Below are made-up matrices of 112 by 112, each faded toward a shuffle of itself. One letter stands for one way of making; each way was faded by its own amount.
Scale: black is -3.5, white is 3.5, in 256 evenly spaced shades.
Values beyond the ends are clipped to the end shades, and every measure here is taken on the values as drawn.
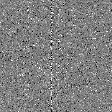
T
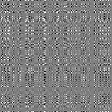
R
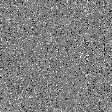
T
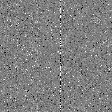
T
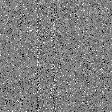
T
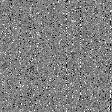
T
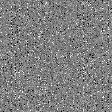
T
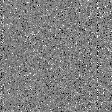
T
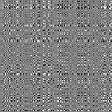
R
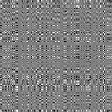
R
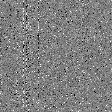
T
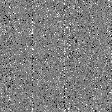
T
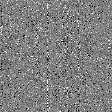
T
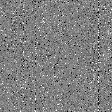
T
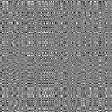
R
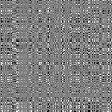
R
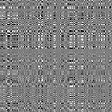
R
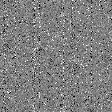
T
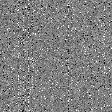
T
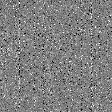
T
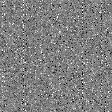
T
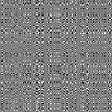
R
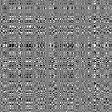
R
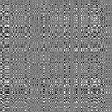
R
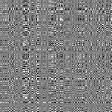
R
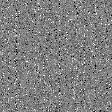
T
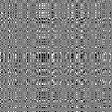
R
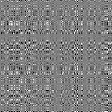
R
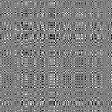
R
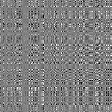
R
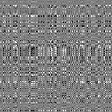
R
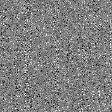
T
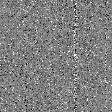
T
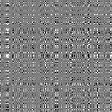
R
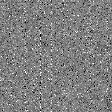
T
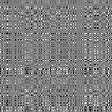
R
